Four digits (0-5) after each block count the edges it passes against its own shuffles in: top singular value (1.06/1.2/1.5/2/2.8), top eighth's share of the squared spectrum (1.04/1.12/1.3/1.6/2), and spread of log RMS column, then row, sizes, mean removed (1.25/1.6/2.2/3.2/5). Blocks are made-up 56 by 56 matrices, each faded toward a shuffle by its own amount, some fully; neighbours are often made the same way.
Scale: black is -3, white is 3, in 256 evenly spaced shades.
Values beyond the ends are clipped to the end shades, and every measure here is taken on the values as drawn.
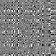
5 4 3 3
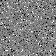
1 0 0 0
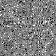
3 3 1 1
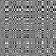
5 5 4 4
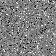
1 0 0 0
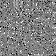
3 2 0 0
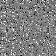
3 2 0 0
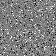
1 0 0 0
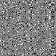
4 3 2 2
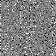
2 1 2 0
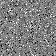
0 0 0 0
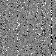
2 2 2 0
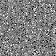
2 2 1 0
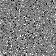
2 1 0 0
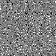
3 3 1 1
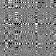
4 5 3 3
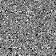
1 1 0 2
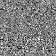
1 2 0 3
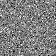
0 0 0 0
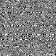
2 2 0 3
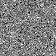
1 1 0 1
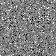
0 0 0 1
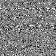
1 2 0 3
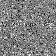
0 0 0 1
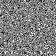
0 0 0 1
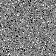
0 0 0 0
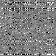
4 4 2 3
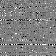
4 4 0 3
